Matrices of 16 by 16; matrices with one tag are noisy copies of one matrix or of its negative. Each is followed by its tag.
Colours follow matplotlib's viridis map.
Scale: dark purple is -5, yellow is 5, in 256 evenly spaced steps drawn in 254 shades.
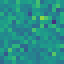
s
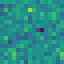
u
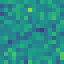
u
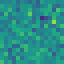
s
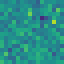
s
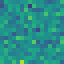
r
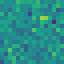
s
